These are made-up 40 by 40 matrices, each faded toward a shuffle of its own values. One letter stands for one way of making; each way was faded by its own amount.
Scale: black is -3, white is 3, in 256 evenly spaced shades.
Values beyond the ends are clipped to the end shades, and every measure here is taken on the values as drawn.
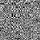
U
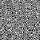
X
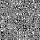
X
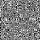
X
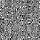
X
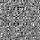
U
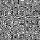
X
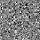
X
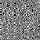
X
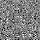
X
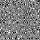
X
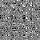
X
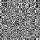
U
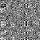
U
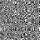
U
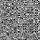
X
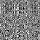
U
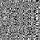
U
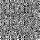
U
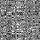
X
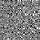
X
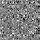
X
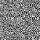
U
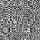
U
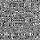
X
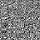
U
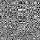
U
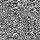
X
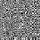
U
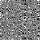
X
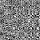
U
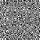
U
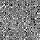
X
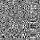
U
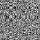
U
